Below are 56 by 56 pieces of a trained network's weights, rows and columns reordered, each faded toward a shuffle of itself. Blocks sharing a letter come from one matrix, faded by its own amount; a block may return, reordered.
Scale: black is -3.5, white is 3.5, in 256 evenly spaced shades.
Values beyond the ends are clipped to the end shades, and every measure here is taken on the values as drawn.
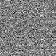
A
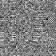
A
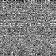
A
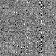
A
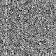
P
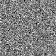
P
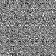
A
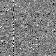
A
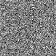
P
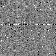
P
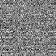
A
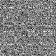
A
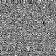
A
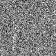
P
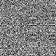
A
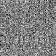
P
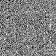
P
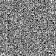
P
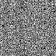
P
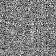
P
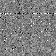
P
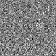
A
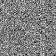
P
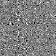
A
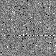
P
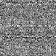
A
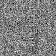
P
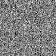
P
